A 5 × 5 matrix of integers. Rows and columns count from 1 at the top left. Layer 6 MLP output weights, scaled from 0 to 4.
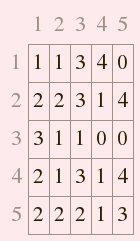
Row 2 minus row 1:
1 1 0 -3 4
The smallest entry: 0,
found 3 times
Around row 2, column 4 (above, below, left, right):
4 0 3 4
